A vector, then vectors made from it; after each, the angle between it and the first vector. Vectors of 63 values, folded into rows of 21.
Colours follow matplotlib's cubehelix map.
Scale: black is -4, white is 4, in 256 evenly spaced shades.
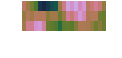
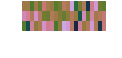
orthogonal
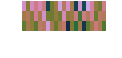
orthogonal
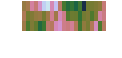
nearly opposite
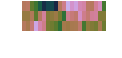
nearly parallel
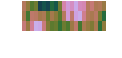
nearly parallel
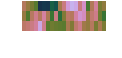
nearly parallel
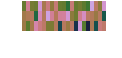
orthogonal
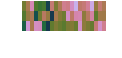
partly aligned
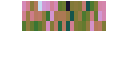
partly opposed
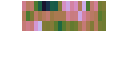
nearly parallel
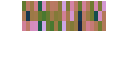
orthogonal
